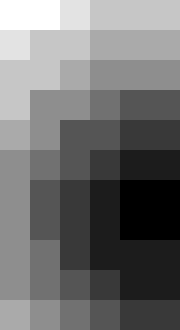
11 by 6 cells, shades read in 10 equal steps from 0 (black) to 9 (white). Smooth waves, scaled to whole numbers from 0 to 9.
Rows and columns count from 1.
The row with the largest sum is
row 1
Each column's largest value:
9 9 8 7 7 7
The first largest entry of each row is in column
1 1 1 1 1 1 1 1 1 1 1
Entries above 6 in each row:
6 3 2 1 0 0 0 0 0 0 0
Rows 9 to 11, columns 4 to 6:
1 1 1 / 2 1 1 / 3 2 2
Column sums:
68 56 45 35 28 28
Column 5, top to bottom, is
7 6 5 3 2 1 0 0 1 1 2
